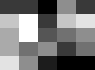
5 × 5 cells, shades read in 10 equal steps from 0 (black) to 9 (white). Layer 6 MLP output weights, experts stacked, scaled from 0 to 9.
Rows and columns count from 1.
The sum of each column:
29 29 11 18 19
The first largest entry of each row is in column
4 2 2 1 1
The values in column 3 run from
0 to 5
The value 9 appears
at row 2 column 2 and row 3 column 2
